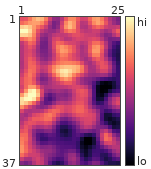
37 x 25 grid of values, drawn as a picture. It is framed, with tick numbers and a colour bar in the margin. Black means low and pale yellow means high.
Mirror symmetry: none. Grain: blotchy. Slope: up to the top left. Average level on the scale: 50%. Histogram: bell-shaped.
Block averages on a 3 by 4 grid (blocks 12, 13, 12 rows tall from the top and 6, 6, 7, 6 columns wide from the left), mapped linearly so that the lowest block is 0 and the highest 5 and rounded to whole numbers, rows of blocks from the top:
5 4 4 3 | 5 4 4 0 | 3 1 0 1
